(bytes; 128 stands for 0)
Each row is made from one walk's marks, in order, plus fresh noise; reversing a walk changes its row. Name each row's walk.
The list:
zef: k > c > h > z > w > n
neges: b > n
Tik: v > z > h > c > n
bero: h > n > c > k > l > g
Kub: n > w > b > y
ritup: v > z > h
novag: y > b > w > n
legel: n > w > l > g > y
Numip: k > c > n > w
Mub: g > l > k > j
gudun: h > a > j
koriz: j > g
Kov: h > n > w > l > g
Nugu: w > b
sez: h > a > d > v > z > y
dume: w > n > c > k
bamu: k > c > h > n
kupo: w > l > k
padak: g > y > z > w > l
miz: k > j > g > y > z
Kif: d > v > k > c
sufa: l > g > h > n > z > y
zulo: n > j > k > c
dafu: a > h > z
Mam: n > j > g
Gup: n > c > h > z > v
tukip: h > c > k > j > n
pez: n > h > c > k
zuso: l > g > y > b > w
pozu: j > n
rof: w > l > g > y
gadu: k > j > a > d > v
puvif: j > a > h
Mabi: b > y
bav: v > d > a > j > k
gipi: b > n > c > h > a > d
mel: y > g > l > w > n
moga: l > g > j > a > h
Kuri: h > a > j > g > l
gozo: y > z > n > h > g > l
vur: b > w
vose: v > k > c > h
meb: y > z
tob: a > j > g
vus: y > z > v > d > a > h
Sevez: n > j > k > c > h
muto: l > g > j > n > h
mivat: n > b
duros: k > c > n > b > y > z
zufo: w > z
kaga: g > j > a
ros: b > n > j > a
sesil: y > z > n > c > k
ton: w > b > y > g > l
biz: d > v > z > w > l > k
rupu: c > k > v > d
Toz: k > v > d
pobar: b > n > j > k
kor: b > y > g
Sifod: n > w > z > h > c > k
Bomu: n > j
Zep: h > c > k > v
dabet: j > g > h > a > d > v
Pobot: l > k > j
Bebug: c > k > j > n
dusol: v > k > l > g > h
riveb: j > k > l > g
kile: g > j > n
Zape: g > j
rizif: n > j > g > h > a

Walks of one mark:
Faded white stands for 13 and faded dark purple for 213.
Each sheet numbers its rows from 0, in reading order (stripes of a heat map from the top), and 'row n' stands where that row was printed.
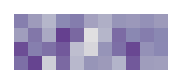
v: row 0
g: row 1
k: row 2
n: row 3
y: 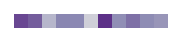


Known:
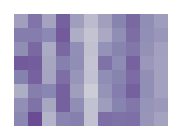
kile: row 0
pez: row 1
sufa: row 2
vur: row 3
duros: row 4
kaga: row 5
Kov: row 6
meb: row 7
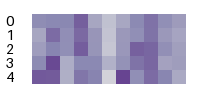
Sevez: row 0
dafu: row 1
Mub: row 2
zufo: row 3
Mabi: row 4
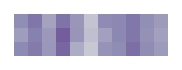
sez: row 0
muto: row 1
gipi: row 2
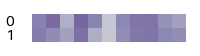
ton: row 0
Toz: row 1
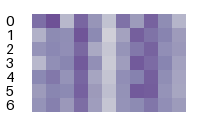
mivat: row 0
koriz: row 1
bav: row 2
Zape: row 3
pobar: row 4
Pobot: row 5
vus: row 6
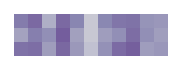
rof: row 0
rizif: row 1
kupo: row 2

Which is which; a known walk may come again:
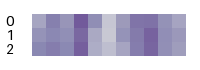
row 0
Kuri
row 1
bav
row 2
zulo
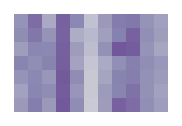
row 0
gozo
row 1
Bebug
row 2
Pobot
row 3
vose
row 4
dusol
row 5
moga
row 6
riveb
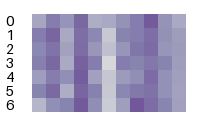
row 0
Bomu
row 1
zuso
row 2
biz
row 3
kor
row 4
rizif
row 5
ton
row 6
Zape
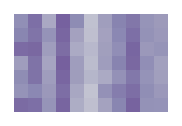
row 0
Kov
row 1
Sifod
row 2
Numip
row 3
kile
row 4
Tik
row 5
gadu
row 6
dume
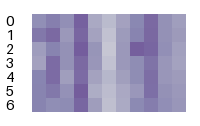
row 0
tukip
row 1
sesil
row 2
Mub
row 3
dafu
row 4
zef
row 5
bamu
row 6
Zep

